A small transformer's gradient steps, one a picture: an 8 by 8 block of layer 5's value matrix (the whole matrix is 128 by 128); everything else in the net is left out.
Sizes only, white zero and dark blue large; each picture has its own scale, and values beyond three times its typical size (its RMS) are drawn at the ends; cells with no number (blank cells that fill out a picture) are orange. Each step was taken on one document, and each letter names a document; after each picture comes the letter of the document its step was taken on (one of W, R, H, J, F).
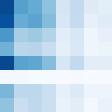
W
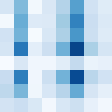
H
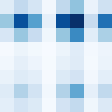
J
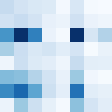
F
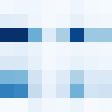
F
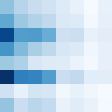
W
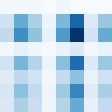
J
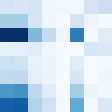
F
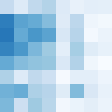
W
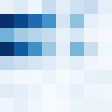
W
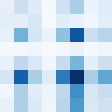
J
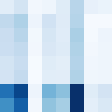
H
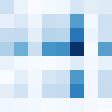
H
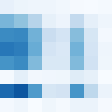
F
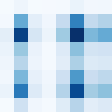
J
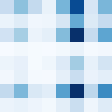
J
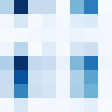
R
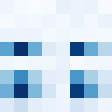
R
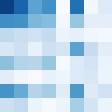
R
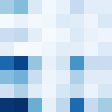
R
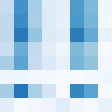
R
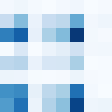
H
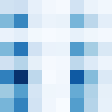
R
